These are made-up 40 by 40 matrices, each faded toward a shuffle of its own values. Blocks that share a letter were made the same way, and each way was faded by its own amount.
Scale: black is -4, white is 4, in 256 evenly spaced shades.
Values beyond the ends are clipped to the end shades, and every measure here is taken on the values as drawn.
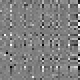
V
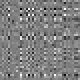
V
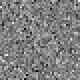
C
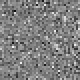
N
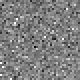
C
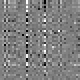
V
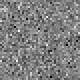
C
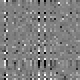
V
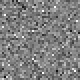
C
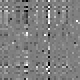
V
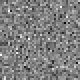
C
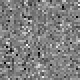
N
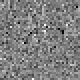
C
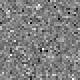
C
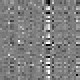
V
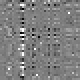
V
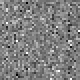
N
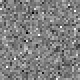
N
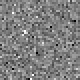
C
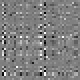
V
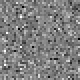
N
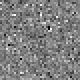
N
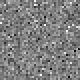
C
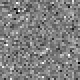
C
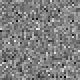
C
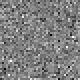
N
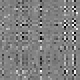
V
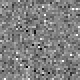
C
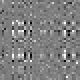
V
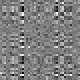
V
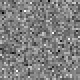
C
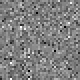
N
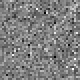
N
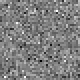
C
